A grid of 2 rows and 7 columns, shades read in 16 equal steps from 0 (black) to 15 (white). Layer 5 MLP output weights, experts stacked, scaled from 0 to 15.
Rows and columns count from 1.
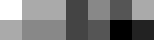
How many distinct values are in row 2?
6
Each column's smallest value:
10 8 8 4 5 0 2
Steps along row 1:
down same down up down up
